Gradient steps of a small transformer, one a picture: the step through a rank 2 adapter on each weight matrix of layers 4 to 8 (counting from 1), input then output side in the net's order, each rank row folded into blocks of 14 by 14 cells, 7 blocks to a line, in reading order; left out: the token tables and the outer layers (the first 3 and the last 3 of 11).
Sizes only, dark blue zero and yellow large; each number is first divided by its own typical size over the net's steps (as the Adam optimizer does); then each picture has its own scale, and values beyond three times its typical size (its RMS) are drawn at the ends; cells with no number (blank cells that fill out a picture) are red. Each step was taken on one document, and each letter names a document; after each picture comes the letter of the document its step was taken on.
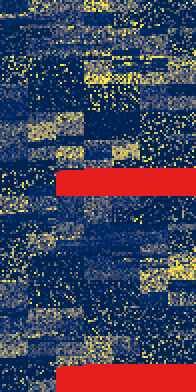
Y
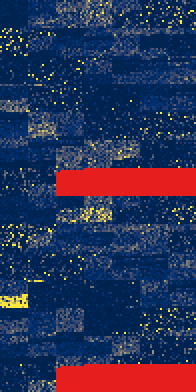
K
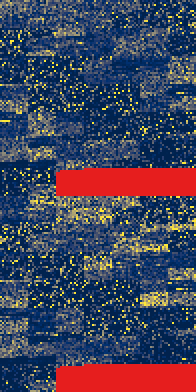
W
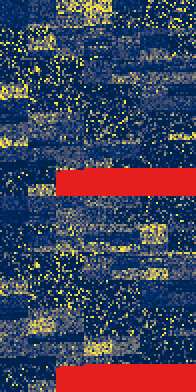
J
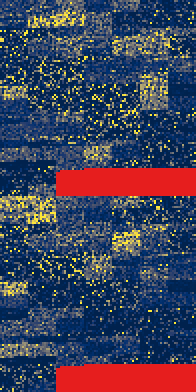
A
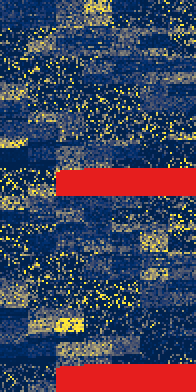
J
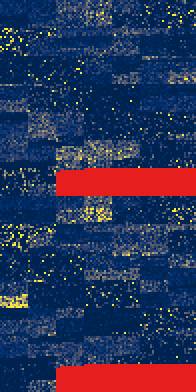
K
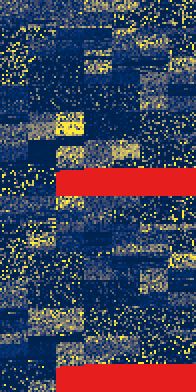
Y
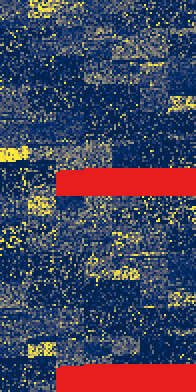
W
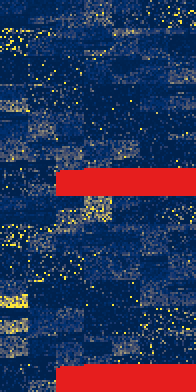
K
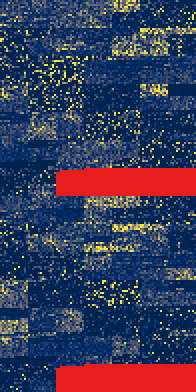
A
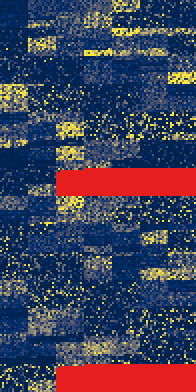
J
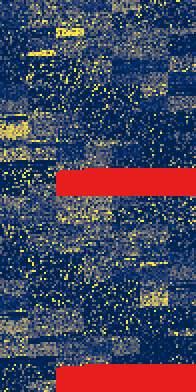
W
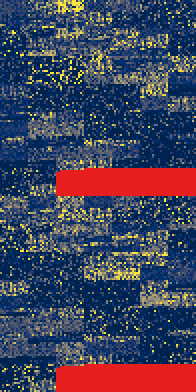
W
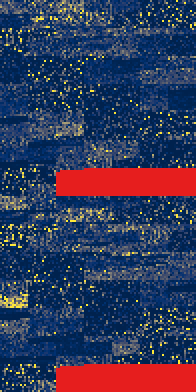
K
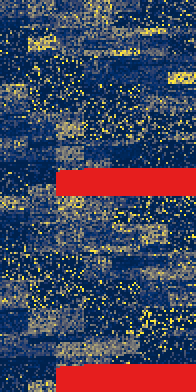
J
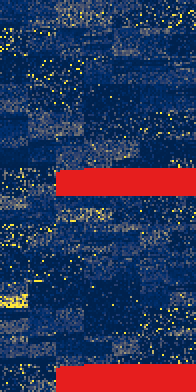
K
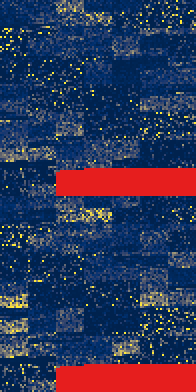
K
